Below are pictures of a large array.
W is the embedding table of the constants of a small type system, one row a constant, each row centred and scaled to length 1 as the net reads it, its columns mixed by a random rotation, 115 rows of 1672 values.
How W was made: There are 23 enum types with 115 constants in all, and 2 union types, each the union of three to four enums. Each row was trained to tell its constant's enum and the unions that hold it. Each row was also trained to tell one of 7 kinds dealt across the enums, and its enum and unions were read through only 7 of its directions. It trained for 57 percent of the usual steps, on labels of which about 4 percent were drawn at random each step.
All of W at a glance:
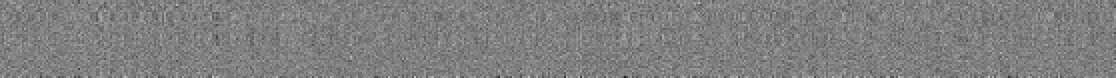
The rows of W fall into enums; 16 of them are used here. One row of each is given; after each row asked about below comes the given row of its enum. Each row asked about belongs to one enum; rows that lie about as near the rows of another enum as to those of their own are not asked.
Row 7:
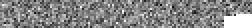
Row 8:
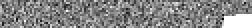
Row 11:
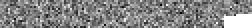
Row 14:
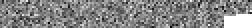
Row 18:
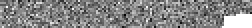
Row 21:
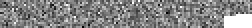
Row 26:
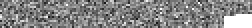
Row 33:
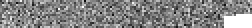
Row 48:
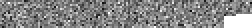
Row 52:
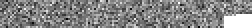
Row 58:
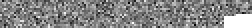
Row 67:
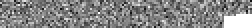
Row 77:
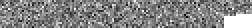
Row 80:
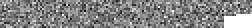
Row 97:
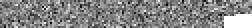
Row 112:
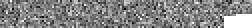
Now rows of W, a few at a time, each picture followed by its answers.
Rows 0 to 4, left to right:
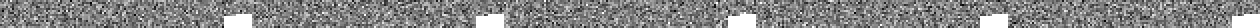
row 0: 112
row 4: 58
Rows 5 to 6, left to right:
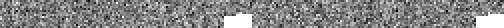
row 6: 7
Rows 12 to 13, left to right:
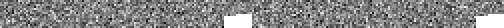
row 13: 112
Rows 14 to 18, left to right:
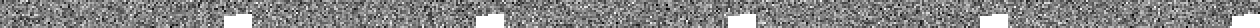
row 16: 67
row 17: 112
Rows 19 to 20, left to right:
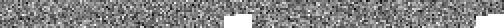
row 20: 58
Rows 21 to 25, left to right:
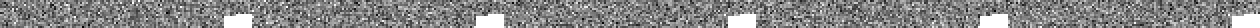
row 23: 67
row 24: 58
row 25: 67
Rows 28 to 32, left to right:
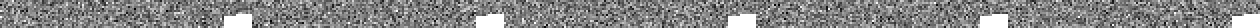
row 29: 97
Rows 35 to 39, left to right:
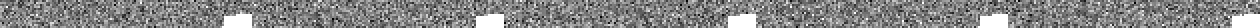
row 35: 18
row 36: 14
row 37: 26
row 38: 18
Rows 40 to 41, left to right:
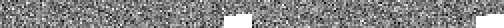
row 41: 26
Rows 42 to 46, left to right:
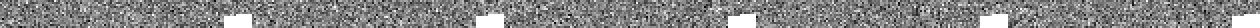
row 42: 11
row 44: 97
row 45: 80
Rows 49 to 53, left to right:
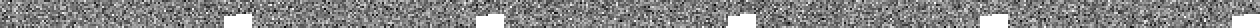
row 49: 48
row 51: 18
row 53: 26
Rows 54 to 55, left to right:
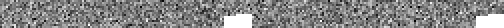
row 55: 48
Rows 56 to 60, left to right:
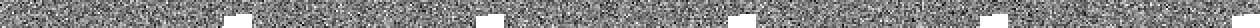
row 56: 18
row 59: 18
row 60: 11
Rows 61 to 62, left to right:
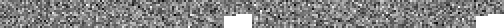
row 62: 14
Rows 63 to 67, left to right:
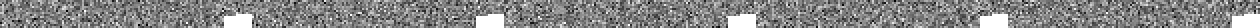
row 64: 26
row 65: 112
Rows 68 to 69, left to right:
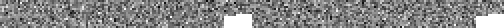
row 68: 18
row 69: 11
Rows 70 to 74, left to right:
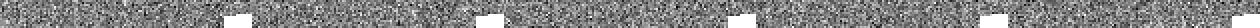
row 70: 112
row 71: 97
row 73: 21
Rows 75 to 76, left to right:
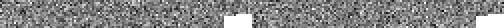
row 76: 48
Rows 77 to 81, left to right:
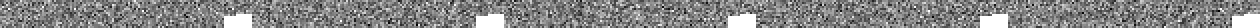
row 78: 80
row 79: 11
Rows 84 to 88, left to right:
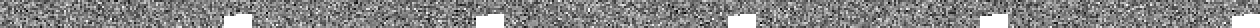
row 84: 58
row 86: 11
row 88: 11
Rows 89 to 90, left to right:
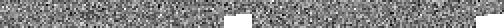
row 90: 52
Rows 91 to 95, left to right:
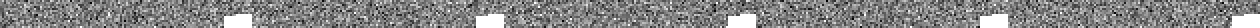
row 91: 97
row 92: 112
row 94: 97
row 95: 80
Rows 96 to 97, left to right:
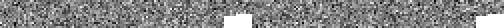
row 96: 7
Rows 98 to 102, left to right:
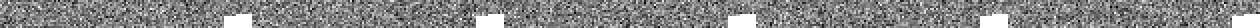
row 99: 67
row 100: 21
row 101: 7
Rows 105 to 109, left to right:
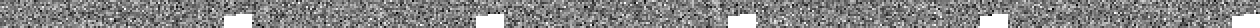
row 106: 21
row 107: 97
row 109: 26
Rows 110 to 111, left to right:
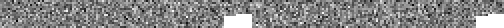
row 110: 80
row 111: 7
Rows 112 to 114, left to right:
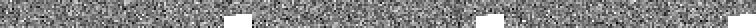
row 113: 26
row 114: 80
